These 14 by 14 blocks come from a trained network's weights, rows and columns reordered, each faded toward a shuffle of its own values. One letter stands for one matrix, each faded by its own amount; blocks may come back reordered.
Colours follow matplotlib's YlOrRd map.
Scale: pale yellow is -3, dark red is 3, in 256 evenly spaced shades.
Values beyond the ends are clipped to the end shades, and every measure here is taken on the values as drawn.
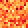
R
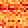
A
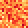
R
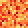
R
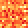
A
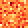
R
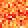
R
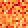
R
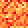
A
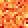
R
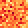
R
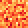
R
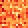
A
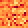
A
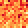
A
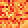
A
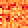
A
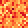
R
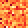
R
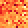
A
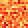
R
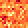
A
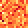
R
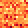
A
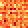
A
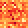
A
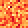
R
